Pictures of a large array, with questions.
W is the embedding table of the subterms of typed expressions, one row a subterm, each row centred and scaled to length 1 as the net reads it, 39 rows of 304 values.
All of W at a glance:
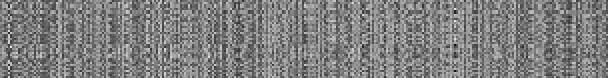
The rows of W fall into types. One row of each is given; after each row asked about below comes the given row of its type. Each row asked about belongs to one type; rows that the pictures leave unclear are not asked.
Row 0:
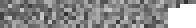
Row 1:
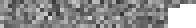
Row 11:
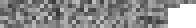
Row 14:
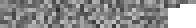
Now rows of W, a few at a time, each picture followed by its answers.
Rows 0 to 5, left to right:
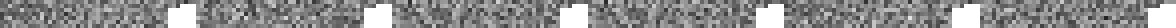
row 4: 0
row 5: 14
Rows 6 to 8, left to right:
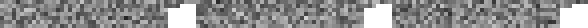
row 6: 14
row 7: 11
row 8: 11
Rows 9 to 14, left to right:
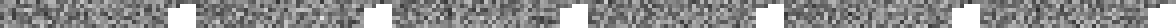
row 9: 0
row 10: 0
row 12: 14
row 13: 0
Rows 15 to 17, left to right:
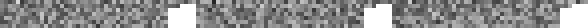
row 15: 14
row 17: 11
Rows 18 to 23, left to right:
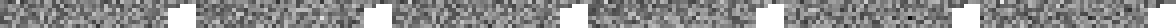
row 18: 14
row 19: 0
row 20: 14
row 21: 11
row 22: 14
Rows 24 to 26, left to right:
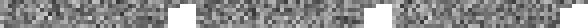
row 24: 1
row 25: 11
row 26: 1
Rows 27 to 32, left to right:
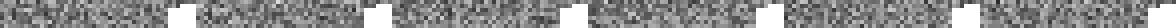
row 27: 0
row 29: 11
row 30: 11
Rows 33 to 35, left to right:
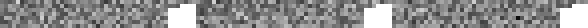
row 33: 14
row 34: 11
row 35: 14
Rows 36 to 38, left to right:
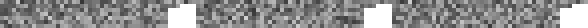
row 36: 11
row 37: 11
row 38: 14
